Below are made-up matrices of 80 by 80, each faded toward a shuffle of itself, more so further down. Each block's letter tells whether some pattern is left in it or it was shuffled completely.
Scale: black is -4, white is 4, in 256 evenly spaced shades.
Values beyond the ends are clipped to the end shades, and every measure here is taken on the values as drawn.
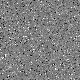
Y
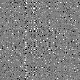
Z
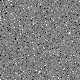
Y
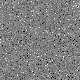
Y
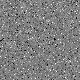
Y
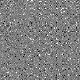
Z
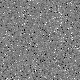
Y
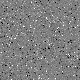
Y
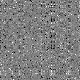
Z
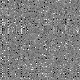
Z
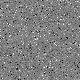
Y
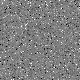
Y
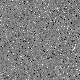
Y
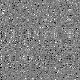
Z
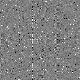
Z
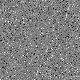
Y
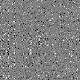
Z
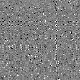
Z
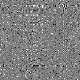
Z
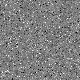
Y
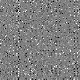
Z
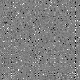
Z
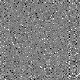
Z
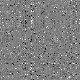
Z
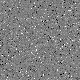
Y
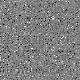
Z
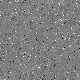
Y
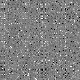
Z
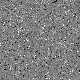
Y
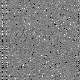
Z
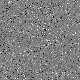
Y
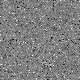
Y
